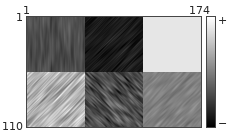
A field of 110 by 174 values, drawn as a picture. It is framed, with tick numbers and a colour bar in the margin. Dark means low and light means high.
It is made of 2 by 3 panels. Panel 1,1: low, streaked downward, faint in contrast. Panel 1,2: very low, slanting up to the right, faint in contrast. Panel 1,3: very high, flat. Panel 2,1: high, slanting up to the right. Panel 2,2: low, slanting down to the right. Panel 2,3: middling, slanting up to the right, faint in contrast.
